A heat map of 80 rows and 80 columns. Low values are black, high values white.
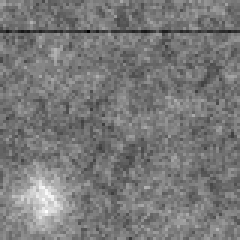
Odd lines: row 11. Bumps: one, in the bottom left. Grain: blotchy. Ninth with the highest average: bottom left.
